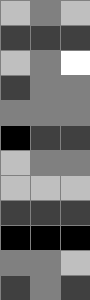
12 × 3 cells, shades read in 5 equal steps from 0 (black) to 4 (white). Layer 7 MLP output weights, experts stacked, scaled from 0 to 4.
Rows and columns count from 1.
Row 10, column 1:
0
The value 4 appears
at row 3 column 3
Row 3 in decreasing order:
4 3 2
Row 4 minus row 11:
-1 0 -1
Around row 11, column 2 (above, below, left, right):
0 2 2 3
